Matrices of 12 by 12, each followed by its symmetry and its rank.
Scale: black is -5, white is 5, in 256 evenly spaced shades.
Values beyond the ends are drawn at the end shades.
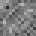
symmetric, full rank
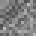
symmetric, full rank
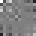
symmetric, rank two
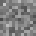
neither, full rank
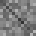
symmetric, full rank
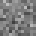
neither, full rank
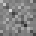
symmetric, full rank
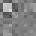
symmetric, rank two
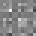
symmetric, rank two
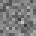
symmetric, full rank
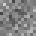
symmetric, full rank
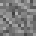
neither, full rank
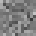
neither, full rank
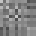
symmetric, rank two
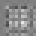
symmetric, rank two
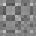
symmetric, rank two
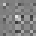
symmetric, rank two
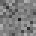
symmetric, full rank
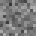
neither, full rank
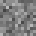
neither, full rank
